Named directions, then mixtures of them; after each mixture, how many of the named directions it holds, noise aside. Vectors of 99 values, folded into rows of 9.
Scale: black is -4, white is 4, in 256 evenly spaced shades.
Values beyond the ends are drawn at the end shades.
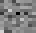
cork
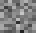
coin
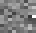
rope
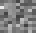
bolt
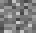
two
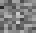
three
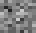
three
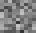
one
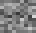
three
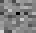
one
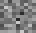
one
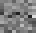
two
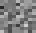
two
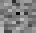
two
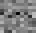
two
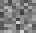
one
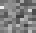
one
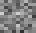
three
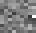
one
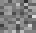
two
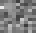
one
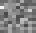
one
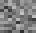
two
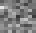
two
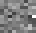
one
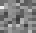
one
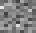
two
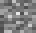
two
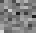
two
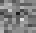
two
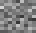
three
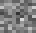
three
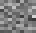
three
